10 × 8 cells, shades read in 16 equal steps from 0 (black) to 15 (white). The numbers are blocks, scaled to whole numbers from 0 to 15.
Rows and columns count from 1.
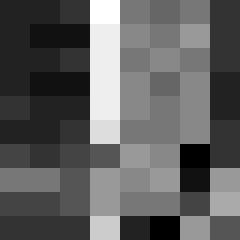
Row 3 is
2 2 3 14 7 8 7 3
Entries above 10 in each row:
1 1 1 1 1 1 0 0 0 1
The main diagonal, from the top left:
2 1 3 14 8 7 0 9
